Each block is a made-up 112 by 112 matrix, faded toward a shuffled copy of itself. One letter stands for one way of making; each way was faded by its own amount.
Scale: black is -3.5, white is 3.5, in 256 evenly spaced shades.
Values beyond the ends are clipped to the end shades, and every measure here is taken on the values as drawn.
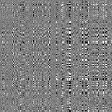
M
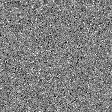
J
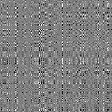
M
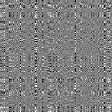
M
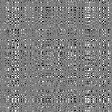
M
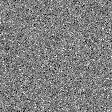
J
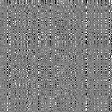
M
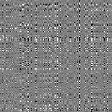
M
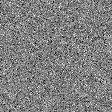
J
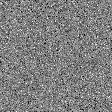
J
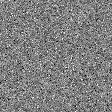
J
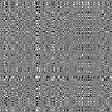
M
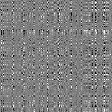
M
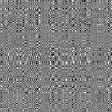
M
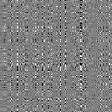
M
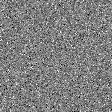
J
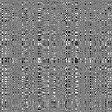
M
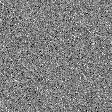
J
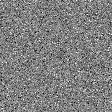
J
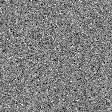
J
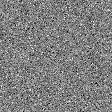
J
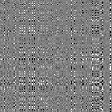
M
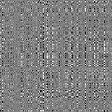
M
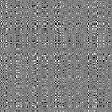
M
